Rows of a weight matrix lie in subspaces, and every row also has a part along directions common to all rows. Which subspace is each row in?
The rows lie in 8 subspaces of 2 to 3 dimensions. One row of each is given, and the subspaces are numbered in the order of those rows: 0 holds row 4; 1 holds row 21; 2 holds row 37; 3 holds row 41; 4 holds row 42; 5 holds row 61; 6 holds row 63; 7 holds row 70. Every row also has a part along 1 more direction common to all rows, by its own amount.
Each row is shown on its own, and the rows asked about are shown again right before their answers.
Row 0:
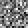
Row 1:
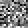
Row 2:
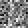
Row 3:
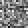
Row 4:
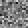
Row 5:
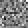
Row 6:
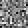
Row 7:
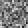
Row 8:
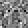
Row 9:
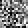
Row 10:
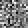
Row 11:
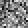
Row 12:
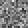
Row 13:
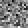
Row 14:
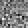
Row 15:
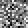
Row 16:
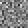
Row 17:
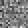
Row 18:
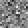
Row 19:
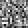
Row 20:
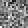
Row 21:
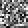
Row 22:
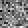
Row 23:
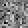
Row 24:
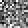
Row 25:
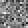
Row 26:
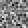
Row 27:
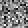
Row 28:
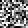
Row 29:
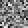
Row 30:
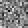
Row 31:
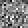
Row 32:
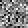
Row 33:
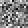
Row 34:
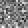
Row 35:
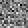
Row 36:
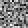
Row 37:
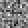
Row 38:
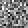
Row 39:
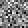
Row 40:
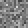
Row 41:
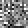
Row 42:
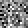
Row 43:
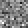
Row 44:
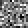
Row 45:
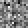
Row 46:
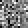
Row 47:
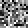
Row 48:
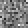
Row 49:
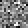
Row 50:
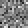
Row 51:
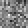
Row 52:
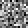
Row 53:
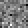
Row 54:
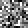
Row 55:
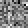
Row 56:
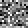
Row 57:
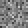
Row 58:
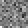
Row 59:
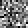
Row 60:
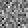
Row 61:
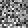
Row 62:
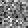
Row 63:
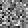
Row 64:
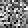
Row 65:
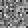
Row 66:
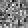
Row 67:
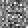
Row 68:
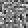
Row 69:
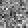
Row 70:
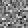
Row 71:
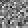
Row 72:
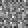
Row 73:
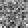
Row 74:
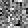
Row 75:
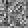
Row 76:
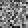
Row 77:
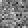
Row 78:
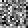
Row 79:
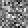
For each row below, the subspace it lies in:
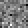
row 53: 0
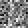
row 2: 7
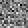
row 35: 5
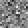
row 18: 7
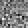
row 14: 7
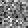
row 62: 0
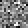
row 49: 2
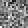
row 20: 2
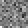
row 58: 1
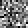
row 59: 5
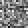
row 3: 3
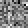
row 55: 2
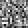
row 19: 0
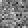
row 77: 5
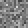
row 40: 6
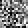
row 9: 5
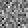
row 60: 5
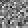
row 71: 4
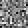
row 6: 0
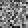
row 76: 1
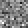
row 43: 1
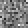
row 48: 6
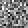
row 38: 6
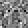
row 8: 4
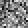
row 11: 6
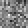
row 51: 2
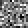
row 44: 1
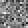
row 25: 1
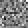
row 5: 6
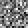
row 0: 4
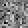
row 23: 3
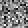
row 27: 6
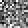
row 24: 4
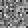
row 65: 3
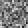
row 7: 4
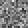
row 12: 4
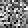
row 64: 7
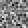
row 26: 5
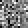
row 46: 4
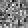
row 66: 2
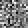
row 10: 4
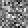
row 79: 2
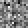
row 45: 2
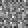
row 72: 0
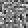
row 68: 1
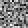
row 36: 1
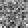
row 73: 0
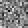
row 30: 4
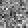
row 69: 5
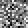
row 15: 0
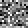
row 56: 0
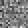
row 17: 3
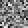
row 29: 7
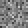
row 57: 7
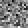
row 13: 7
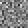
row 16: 5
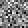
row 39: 7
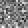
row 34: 4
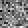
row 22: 3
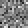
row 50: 7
